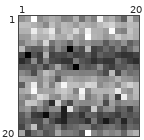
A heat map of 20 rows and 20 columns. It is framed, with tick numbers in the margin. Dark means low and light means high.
Odd rows or columns: none. Histogram: bell-shaped. Ninth with the highest average: top left. Stripes: horizontal, repeating 2 times.
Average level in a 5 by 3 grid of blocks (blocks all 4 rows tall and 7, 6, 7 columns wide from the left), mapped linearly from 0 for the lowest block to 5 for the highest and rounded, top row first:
555
100
332
433
000
